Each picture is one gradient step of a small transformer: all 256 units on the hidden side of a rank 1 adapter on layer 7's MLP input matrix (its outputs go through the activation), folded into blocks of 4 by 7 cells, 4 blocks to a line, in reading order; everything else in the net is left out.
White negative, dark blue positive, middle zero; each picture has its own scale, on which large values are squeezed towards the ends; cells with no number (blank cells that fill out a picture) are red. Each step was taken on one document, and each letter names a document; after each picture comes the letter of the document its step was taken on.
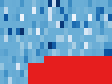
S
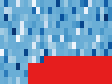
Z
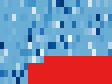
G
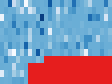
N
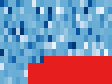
Z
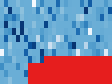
Z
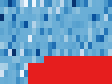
N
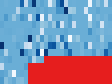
G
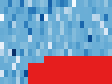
N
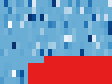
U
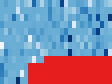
G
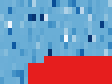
U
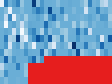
Z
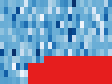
N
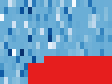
N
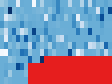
Z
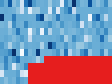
N
